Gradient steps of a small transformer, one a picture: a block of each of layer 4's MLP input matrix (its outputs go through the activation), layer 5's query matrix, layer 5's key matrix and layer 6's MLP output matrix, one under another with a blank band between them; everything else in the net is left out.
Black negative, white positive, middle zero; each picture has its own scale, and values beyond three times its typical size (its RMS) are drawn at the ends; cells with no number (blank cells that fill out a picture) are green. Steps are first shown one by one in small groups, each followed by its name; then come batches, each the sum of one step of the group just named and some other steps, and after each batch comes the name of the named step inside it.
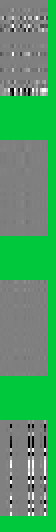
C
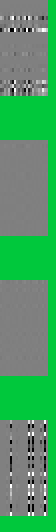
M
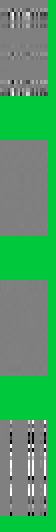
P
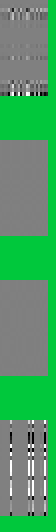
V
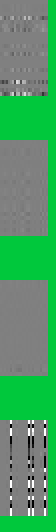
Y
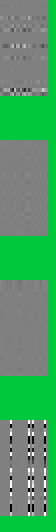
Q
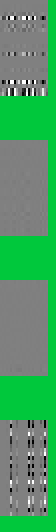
Y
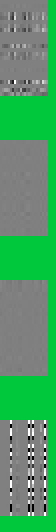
Q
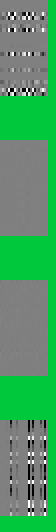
C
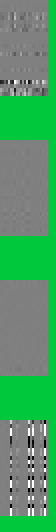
Y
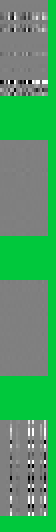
M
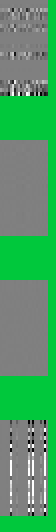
V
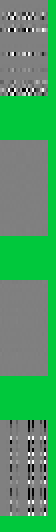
M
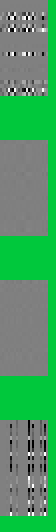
M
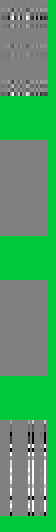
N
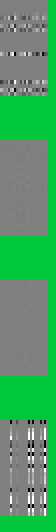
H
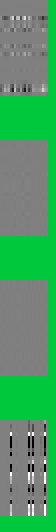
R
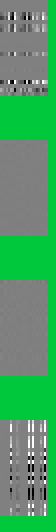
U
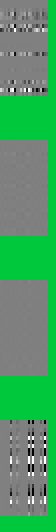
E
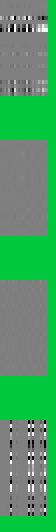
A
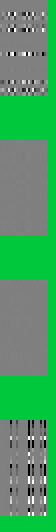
H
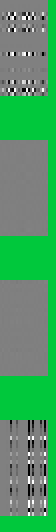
H
